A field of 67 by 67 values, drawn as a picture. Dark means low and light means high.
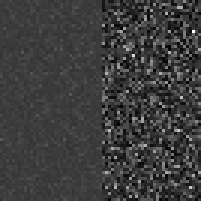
Slope: none. Mirror symmetry: none. Grain: fine. Histogram: skewed, a long tail of high values. Seam: vertical, 50% of the way across, the left part calmer.
